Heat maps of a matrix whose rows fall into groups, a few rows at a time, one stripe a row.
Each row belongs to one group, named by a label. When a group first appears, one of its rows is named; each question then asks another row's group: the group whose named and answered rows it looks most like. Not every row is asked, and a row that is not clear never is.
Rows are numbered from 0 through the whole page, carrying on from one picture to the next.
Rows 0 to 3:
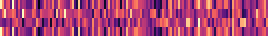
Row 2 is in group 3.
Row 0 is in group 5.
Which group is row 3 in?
5
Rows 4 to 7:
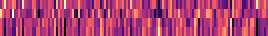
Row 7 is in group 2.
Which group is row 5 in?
5
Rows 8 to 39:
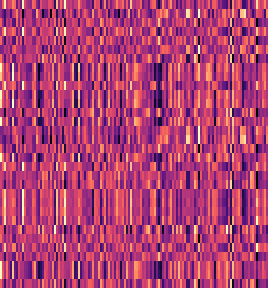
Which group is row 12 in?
2
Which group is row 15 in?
5
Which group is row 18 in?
5
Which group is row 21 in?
5
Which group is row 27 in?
2
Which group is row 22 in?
3
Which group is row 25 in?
5
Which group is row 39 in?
2
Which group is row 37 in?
5
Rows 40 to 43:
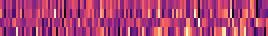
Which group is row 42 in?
3
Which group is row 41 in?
2
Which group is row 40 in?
2
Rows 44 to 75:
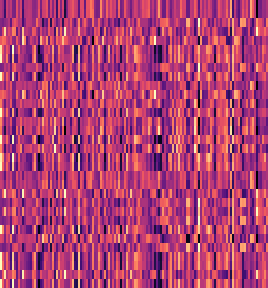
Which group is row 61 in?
5
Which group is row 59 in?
5
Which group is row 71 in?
3
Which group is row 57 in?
2
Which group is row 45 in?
2
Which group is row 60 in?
2
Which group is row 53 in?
2
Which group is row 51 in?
3
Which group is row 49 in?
5
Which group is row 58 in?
2
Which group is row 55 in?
2
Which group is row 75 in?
5
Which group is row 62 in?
5
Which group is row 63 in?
2
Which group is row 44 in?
2
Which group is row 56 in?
5
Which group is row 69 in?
5
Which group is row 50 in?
5
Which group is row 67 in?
3
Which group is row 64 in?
2
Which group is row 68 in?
3
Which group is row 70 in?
2
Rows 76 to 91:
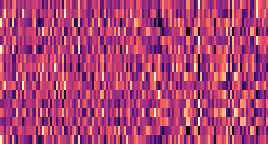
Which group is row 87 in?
3
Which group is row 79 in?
2
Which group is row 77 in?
3
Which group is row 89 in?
3
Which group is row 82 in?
2
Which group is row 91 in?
5
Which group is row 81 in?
5
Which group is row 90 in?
2
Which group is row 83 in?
2
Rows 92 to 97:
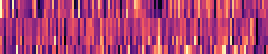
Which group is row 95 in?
2
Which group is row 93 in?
5
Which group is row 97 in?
3
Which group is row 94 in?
2
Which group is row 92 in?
5
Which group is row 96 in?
2
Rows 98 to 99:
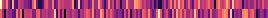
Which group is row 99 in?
2
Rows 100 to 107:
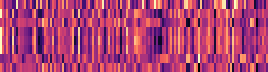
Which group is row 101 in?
5
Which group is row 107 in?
2
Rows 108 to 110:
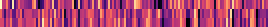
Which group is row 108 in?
5
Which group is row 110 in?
2
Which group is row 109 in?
2
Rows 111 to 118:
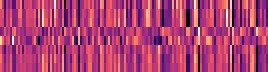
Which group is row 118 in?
2
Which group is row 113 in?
2
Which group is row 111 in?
2
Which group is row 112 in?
2
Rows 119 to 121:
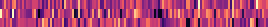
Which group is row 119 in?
3
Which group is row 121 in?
2
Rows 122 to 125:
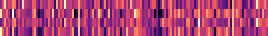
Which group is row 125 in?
5
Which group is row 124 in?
3
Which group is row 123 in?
5
